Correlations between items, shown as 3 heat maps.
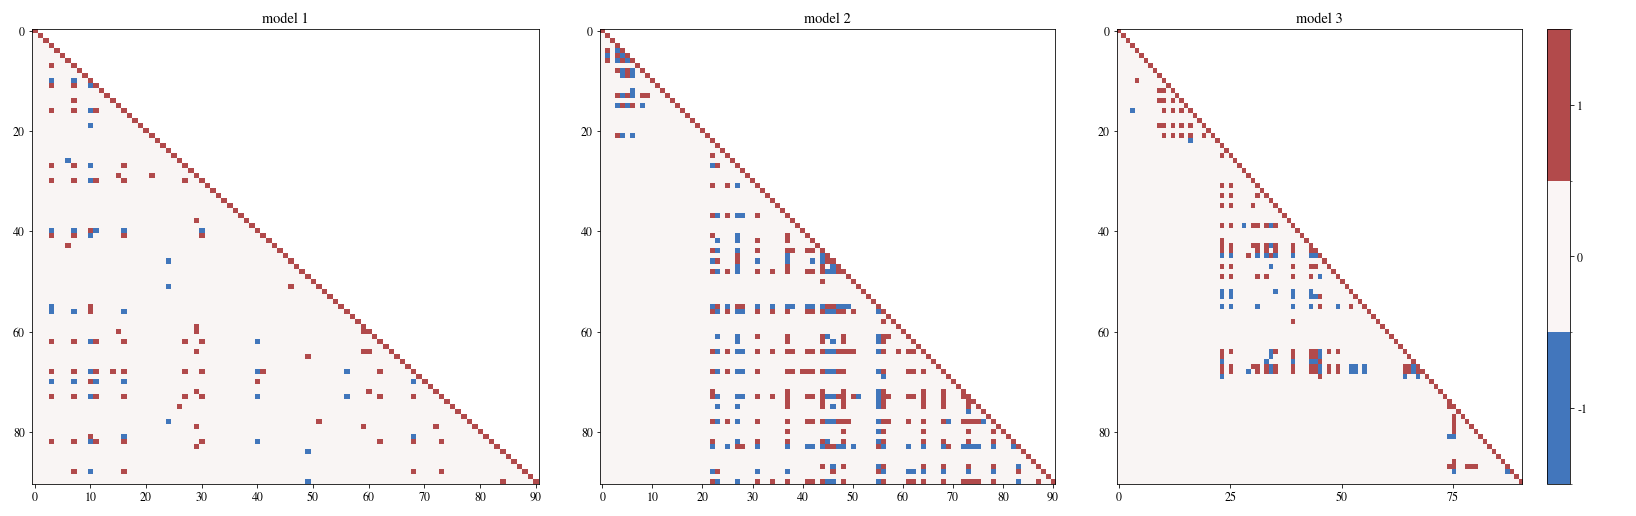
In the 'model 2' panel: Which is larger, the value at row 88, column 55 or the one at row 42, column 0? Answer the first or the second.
the first
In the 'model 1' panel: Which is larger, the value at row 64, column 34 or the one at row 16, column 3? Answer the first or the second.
the second
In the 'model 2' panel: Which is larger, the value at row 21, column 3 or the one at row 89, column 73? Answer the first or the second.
the first
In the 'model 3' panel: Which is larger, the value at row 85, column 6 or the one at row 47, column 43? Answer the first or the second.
the second
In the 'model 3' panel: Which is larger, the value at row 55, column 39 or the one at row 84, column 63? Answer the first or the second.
the second
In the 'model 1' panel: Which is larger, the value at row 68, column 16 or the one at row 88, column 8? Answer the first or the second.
the first
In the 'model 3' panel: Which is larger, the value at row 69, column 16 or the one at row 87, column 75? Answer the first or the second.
the second
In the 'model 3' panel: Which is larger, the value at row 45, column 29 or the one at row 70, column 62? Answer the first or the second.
the first
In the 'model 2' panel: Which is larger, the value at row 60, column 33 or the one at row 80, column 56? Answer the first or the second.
the second
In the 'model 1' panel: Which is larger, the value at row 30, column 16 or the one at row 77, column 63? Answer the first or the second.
the first
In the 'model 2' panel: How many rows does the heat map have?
91
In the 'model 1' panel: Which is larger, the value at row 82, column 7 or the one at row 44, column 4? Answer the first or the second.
the first
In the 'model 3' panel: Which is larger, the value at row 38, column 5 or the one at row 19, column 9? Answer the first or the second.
the second
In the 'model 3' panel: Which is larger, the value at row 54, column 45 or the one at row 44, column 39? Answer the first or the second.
the second
